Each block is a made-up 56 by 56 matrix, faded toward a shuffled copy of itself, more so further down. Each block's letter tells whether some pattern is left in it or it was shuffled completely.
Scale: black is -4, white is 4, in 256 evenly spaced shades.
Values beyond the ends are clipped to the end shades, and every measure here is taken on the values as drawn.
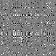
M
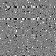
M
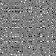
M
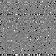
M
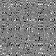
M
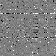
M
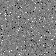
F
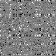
M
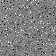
F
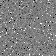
F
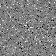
F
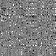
M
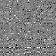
M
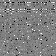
M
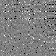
M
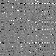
M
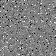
F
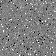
F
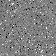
F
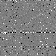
M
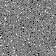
F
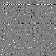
M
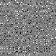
M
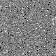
F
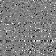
M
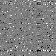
M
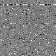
M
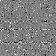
M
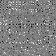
M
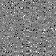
M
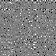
M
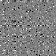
M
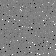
F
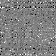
M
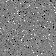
F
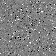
F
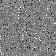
F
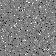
F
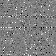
M
